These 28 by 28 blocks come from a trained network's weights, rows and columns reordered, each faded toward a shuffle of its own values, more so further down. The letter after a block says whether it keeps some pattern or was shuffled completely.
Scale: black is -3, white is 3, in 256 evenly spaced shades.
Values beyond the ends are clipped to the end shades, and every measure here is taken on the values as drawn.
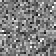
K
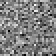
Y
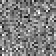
Y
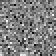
K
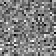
Y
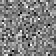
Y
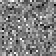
K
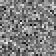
K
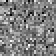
Y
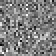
Y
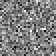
K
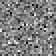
K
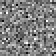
K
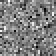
K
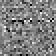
Y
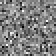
K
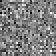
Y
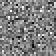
K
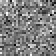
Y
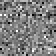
Y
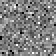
K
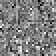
K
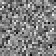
K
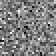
K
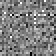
Y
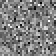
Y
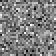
K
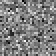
K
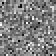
K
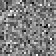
K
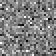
Y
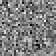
Y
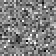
K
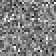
Y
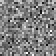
K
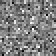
K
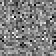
Y
